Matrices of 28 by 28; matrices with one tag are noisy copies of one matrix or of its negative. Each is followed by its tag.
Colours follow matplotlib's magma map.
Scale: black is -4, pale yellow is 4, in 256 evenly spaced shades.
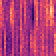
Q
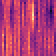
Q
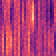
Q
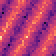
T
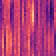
Q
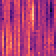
Q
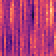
Q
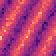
T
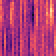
Q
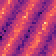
T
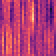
Q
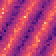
T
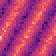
T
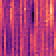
Q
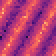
T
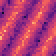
T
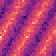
T
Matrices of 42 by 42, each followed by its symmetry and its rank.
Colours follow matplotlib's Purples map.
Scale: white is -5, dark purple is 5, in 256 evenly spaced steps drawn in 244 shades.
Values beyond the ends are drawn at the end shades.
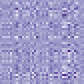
neither, rank three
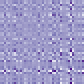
antisymmetric, rank two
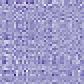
neither, rank five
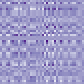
neither, rank two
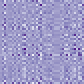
neither, rank three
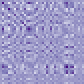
symmetric, rank three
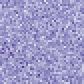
neither, full rank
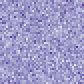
neither, full rank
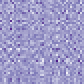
neither, rank five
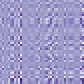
neither, rank two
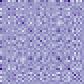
symmetric, rank three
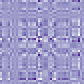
antisymmetric, rank two
